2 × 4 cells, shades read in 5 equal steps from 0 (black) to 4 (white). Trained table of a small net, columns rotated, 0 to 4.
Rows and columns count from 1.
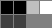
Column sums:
1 1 5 6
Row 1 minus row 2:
-1 -1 1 2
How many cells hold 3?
1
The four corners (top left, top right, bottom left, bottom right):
0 4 1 2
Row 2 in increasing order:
1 1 2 2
